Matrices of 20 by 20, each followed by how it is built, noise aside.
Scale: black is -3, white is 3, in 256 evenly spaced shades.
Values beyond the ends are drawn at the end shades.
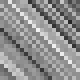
Toeplitz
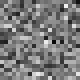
noise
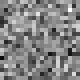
noise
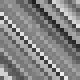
Toeplitz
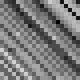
Toeplitz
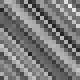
Toeplitz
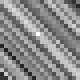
Toeplitz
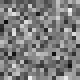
noise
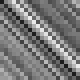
Toeplitz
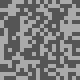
noise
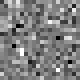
noise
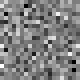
noise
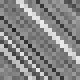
Toeplitz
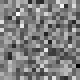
noise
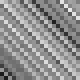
Toeplitz
